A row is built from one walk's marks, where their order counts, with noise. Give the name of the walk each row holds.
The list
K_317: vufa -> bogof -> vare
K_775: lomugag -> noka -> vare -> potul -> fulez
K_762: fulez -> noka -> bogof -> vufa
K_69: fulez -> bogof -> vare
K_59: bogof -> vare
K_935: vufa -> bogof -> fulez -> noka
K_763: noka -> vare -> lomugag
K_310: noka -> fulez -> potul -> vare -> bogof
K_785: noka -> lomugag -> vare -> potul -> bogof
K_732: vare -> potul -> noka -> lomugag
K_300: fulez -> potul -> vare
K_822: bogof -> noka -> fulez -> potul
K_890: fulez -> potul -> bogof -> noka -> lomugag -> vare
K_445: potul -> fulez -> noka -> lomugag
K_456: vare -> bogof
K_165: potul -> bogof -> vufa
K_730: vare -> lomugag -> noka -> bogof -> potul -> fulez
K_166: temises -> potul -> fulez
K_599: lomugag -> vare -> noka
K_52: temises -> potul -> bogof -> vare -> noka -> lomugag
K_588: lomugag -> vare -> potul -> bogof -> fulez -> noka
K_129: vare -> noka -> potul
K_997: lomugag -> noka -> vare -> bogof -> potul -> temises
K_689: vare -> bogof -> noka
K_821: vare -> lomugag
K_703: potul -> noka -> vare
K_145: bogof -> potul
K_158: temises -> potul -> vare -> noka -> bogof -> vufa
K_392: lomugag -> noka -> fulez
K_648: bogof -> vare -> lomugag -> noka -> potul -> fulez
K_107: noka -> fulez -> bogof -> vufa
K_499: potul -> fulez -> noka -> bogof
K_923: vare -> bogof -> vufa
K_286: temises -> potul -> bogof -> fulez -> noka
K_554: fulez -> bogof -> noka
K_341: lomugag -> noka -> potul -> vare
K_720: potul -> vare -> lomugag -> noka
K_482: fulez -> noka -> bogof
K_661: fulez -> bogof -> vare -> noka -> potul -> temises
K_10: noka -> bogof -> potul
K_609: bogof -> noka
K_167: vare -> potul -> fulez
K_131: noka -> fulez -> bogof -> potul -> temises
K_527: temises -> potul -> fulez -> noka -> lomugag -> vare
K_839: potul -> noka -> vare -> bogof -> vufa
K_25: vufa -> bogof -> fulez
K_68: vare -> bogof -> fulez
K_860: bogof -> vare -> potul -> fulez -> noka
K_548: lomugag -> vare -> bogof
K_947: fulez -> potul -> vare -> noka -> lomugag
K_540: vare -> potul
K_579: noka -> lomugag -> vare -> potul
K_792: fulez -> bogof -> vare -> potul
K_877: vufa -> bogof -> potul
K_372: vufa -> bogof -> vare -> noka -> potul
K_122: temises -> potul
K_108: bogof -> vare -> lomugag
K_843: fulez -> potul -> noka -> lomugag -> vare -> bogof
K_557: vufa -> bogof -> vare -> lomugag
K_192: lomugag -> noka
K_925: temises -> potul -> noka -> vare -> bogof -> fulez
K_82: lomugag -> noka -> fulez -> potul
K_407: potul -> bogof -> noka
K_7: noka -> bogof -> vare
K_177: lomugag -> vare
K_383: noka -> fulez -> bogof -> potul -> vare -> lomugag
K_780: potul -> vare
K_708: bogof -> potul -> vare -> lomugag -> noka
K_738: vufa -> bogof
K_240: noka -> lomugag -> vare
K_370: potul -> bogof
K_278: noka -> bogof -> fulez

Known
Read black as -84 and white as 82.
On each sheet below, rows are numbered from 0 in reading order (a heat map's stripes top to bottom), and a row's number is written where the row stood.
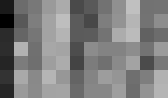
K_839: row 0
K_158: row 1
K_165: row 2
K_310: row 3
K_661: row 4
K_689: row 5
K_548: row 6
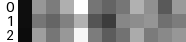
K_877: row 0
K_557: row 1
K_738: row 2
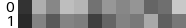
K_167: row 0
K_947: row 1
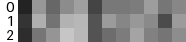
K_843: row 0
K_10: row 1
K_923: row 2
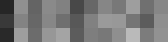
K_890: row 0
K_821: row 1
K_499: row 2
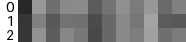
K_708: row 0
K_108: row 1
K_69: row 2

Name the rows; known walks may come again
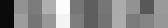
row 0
K_877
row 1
K_738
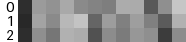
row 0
K_192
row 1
K_129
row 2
K_131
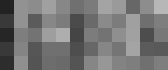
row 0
K_599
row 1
K_69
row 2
K_661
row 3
K_108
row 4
K_240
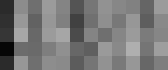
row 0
K_732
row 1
K_383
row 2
K_482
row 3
K_527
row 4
K_708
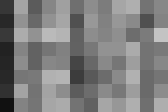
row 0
K_370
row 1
K_579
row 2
K_68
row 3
K_720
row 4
K_890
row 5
K_762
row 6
K_860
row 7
K_286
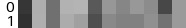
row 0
K_10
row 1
K_310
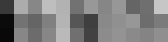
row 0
K_167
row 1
K_557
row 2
K_317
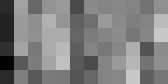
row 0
K_785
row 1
K_588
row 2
K_775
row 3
K_822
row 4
K_158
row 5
K_445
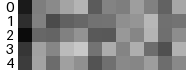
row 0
K_997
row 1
K_780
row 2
K_52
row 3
K_540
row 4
K_554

